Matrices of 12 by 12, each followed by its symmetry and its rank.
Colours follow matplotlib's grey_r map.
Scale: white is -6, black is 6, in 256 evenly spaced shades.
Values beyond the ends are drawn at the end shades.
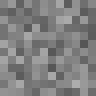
neither, full rank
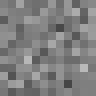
antisymmetric, full rank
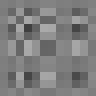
symmetric, rank one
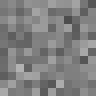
antisymmetric, full rank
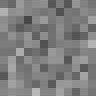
neither, full rank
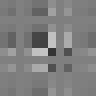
symmetric, rank one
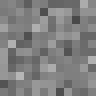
antisymmetric, full rank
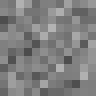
antisymmetric, full rank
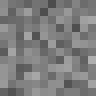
neither, full rank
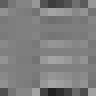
neither, rank one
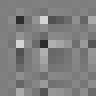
symmetric, rank one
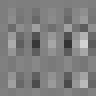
neither, rank one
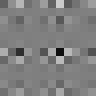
neither, rank one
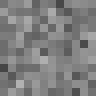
neither, full rank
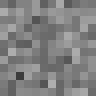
neither, full rank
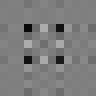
symmetric, rank one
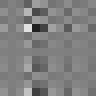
neither, rank one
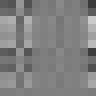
neither, rank one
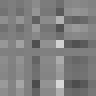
neither, rank one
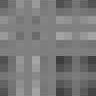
symmetric, rank one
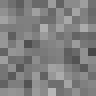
antisymmetric, full rank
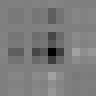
symmetric, rank one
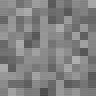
neither, full rank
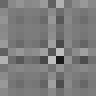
symmetric, rank one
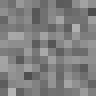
antisymmetric, full rank
